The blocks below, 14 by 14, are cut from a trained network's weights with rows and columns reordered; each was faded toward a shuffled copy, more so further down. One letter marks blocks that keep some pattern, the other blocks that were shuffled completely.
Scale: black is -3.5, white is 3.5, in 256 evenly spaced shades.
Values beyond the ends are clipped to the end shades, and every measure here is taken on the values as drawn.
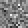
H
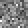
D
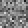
D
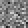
H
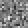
D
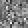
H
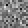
D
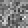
D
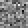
D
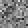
D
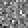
D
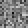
D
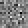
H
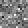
D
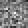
H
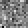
D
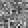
H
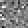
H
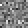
H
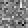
D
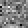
H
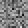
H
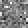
D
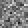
D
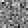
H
